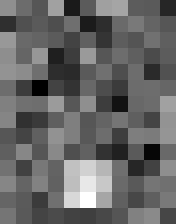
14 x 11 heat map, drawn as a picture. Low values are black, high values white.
Average level on the scale: 40%. Odd patch: higher, in the bottom middle. Ninth with the highest average: bottom middle.
